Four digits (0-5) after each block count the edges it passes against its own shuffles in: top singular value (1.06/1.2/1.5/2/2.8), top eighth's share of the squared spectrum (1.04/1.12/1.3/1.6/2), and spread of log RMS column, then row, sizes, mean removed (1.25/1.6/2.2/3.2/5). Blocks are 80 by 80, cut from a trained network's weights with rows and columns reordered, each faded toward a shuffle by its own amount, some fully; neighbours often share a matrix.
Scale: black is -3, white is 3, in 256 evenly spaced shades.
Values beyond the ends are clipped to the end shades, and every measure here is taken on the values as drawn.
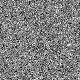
0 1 0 0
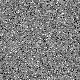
0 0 0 0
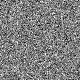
0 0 0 0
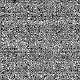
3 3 3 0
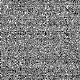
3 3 2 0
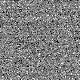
1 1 1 0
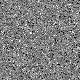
0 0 0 0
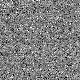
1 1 0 0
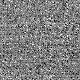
2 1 1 0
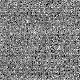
2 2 2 0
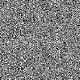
3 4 2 1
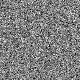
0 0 0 0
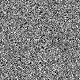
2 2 1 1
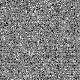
2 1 1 0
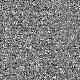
1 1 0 0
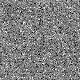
1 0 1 0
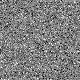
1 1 0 0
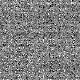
2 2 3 0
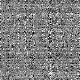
3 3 3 1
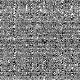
3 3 3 1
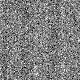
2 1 0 0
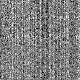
4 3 1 3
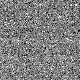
1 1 1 0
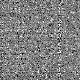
2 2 2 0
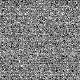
2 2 2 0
